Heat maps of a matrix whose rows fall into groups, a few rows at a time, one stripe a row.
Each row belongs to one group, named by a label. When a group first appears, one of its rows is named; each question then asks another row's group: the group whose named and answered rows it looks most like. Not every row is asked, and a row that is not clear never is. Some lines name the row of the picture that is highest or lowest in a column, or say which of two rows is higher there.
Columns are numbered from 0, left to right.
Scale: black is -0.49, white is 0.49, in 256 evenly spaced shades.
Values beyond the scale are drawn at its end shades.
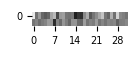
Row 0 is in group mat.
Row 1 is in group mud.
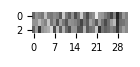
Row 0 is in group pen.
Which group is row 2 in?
mud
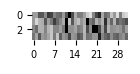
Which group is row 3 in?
mud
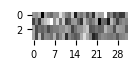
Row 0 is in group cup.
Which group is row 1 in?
mud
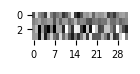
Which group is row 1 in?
mud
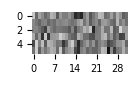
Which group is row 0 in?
mat
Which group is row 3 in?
cup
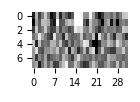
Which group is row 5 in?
mud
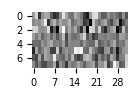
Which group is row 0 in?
pen
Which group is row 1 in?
cup
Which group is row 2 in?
pen
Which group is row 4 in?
mud
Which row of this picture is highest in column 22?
2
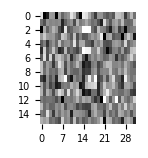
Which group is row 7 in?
mat
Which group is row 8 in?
mat
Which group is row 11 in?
mat
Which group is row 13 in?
mat
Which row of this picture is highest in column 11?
4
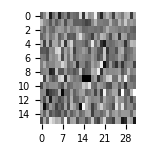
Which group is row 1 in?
mat
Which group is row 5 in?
mud
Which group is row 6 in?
mud
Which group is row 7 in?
mud
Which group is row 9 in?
mat
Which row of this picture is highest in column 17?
4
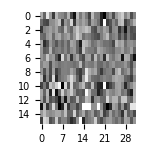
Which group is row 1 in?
mud
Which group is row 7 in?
cup
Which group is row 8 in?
cup
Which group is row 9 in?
cup
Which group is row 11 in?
cup
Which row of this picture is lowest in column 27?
6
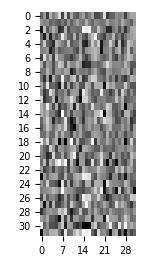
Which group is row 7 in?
mat
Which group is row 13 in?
pen
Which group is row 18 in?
pen
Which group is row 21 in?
mud
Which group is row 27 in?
cup
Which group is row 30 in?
mat
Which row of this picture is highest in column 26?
30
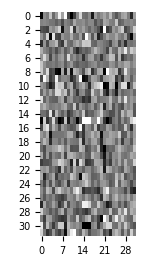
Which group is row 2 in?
mud
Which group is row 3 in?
cup
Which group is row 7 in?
mat
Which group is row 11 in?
mud
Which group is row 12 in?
mat
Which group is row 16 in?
cup
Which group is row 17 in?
cup
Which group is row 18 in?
cup
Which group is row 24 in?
cup
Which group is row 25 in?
mat
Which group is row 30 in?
mat
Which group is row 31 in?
pen
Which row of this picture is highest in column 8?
0
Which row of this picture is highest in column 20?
10
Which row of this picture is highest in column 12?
25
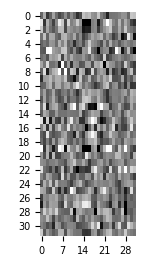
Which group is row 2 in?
mat
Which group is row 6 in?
mud
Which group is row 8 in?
mud
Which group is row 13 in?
pen
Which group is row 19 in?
mat
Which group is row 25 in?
pen
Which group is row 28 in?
pen
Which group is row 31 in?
mat
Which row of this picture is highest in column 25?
5
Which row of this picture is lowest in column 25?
16
